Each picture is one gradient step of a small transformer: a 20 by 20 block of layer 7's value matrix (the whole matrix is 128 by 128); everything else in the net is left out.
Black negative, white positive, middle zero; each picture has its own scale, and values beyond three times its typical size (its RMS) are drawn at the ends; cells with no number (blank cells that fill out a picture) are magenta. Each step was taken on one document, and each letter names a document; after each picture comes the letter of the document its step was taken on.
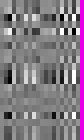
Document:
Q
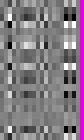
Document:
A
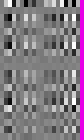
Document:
Q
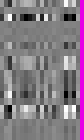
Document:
A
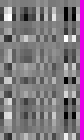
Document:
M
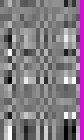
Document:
A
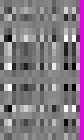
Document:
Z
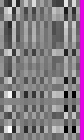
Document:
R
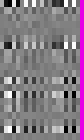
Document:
R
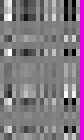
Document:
M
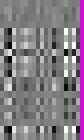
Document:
Z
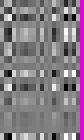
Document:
Z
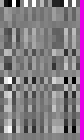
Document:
R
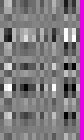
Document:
Z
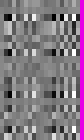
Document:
Q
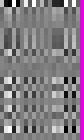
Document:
R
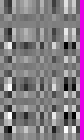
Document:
Z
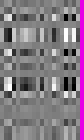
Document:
Z
